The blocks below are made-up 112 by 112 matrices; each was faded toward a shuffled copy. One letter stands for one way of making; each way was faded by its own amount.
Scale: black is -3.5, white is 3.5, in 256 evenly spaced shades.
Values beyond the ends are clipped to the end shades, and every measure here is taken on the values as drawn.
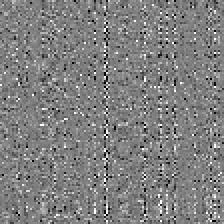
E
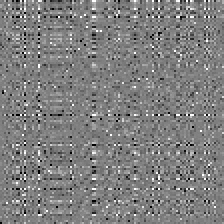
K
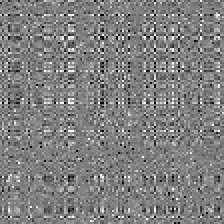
K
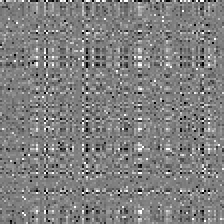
K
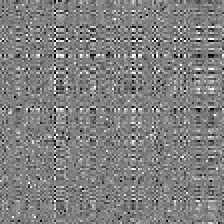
K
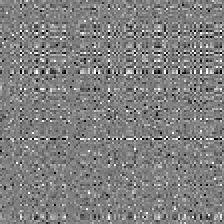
K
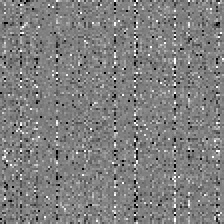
E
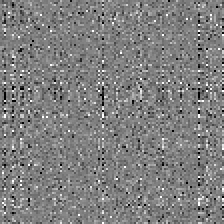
E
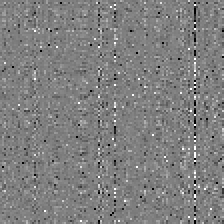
E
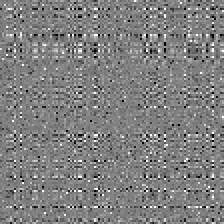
K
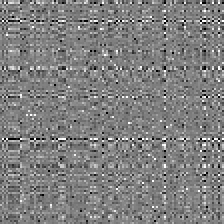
K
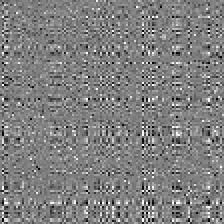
K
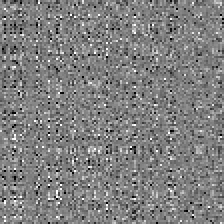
E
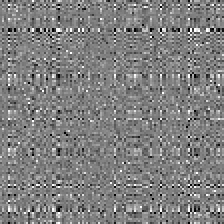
K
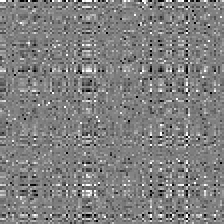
K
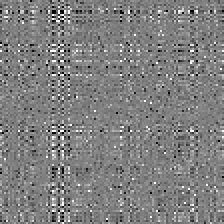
K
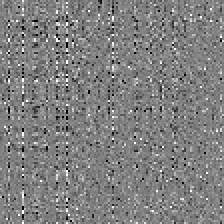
E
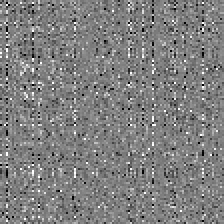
E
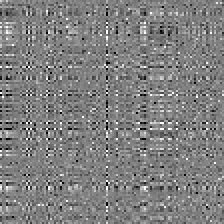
K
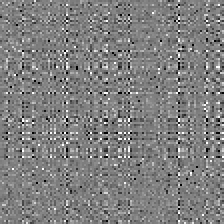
K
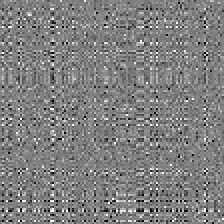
K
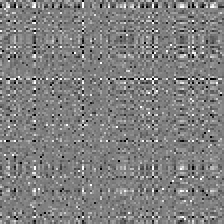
K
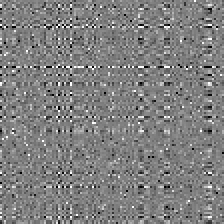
K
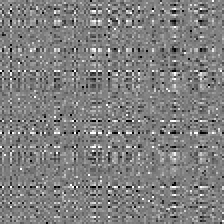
K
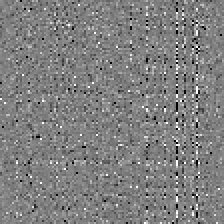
E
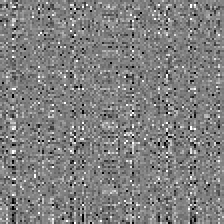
E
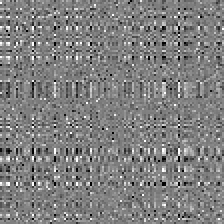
K
